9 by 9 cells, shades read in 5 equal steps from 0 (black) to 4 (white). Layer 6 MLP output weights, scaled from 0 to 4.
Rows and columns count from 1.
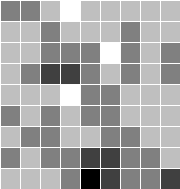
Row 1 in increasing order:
2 2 3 3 3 3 3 3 4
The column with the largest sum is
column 8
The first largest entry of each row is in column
4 1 6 1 4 2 1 2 1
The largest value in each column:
3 3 3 4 3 4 3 3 3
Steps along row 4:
down down same up up down up down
